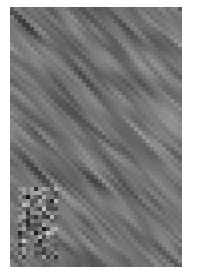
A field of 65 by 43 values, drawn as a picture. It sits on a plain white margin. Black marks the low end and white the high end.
Streaks slant down to the right. No row or column stands out. Values change most from cell to cell in the bottom left. An odd patch, rougher than its surroundings, sits in the bottom left. A few values lie far out on both sides of the bulk. The halves do not mirror each other.
